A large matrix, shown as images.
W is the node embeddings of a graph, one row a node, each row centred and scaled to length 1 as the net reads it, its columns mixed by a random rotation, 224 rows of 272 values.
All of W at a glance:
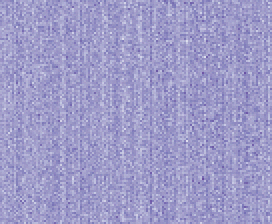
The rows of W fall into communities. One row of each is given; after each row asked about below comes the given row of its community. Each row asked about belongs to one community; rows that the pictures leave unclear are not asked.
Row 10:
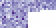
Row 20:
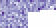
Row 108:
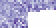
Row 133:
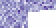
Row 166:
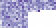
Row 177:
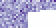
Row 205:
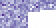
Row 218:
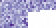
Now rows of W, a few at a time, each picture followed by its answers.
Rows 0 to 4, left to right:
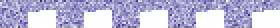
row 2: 218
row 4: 177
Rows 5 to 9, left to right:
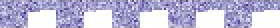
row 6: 218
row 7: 166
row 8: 10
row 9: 205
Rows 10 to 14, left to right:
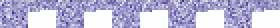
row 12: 205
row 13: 177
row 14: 166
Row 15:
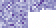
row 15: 10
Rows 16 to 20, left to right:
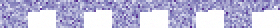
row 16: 108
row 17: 166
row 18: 177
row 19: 108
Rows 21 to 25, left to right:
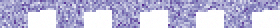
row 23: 218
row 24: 108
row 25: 133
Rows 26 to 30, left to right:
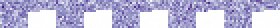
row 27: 177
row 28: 177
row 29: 133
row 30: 133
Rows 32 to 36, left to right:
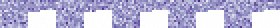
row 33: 133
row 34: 108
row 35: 177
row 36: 218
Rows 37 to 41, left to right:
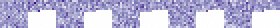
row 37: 166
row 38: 108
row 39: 108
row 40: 10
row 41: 166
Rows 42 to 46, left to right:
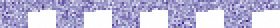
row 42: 166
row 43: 133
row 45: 218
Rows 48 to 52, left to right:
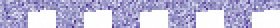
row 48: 166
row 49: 218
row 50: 218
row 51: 166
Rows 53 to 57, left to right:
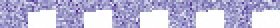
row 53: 133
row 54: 177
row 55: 177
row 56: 166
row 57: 133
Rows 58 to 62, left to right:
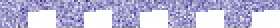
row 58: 133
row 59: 166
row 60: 20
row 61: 166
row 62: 205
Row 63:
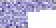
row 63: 218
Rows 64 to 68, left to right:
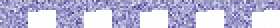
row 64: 133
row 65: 10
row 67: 218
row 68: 108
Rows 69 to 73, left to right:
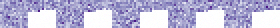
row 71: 166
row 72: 20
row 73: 205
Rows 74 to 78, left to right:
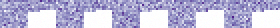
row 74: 205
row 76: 218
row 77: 20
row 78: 166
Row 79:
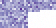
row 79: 133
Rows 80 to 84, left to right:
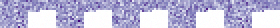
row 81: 166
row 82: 10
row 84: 166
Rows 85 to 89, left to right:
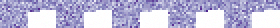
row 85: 20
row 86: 177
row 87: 218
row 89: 108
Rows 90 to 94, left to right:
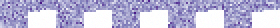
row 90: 10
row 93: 108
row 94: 218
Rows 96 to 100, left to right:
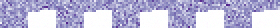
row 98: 218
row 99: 133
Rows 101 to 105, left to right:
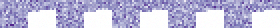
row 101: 218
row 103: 10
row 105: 218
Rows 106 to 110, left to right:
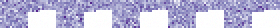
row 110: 20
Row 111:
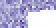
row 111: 108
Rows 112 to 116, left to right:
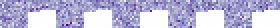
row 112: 20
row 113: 218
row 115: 108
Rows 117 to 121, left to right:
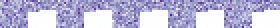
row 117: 133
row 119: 166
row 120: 205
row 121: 20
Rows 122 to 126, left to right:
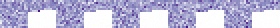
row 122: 166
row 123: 177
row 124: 177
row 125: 20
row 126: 108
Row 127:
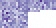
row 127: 205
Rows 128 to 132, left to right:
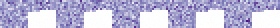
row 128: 108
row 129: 218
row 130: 108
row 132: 218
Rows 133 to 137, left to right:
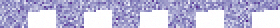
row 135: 205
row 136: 108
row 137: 166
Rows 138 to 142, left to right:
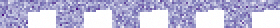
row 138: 166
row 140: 108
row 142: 177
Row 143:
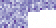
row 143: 108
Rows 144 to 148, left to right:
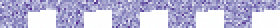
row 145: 177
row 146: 218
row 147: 133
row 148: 133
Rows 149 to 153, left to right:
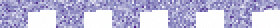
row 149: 20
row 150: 177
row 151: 108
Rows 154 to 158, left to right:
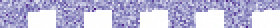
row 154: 177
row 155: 133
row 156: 218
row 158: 108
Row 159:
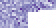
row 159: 133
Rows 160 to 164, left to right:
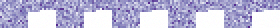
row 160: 108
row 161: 133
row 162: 20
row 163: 177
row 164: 205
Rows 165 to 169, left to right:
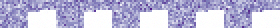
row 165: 108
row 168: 218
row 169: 133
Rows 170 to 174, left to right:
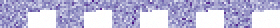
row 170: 20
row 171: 10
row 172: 10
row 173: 166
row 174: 218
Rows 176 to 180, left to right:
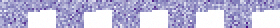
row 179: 205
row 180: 108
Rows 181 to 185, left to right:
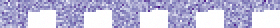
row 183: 133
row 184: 10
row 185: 218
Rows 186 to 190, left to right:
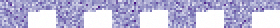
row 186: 133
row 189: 133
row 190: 205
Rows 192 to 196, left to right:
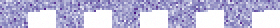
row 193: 166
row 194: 108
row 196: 20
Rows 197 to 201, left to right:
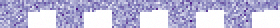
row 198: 133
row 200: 166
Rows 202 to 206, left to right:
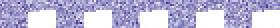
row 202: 218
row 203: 177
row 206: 166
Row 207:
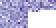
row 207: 133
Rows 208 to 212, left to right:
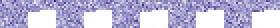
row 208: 177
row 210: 218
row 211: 133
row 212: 20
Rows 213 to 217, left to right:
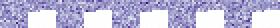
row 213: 166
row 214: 20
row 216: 133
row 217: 166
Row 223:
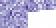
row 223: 177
